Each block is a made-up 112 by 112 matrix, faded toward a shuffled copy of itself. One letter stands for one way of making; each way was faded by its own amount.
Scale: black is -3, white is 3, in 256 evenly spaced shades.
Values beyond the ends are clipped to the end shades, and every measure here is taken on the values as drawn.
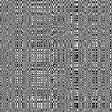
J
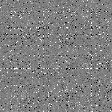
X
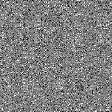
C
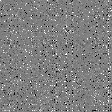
X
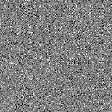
C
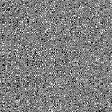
C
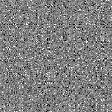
C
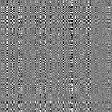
J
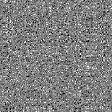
C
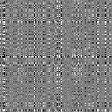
J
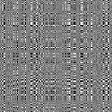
J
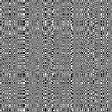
J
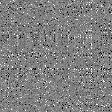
X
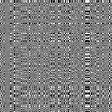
J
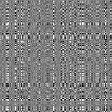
J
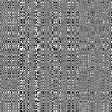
J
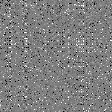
X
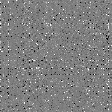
X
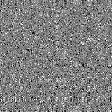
C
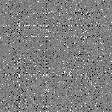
X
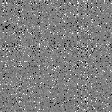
X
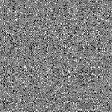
C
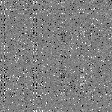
X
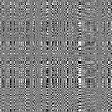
J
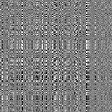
J
